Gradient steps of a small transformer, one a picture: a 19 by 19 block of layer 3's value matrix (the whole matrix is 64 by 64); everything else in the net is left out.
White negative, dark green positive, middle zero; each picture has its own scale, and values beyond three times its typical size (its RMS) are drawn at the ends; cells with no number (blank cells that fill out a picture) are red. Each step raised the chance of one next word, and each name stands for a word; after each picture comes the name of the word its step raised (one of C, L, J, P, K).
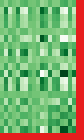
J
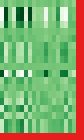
J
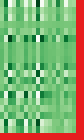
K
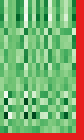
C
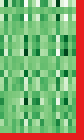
K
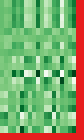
C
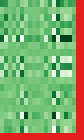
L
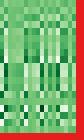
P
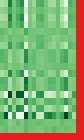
C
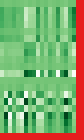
J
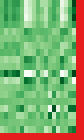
C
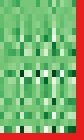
L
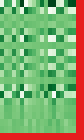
K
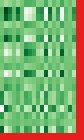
J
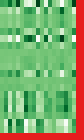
K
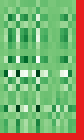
P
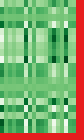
P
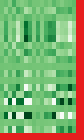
L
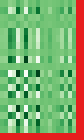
P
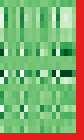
J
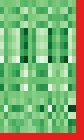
P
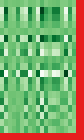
J
